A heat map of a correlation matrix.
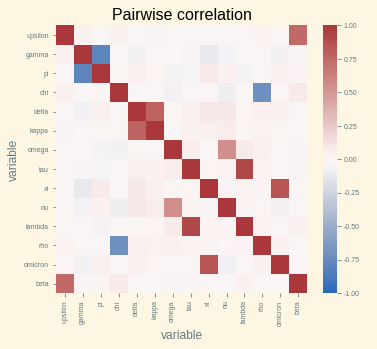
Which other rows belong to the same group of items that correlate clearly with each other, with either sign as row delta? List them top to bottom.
kappa
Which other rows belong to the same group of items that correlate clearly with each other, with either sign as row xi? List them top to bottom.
omicron
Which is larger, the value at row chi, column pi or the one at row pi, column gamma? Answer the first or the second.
the first
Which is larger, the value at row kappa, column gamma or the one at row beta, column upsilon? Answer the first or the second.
the second
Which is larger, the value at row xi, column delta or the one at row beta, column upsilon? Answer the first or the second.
the second
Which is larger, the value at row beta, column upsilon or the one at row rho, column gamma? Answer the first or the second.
the first
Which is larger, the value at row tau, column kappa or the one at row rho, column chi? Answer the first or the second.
the first
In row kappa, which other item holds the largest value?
delta
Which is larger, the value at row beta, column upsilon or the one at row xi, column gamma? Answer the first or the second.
the first
